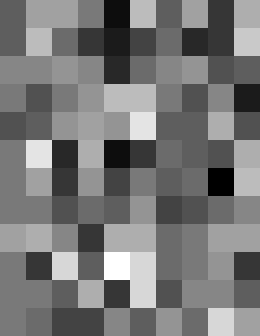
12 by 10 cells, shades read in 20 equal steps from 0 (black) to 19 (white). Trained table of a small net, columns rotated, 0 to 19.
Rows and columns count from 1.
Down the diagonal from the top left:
7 14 11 11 11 4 7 6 12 4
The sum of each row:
91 70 86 90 97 81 79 79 106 103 91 91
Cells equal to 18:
0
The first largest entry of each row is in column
6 10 3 5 6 2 10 6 2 5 6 9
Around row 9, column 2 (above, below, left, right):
9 4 12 10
